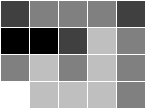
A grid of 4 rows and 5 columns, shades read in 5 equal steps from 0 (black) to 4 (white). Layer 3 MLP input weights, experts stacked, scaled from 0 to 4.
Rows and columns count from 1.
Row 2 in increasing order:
0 0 1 2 3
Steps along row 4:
down same same down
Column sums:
7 8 8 11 7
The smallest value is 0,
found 2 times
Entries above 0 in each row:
5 3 5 5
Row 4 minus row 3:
2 0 1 0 0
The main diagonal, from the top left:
1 0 2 3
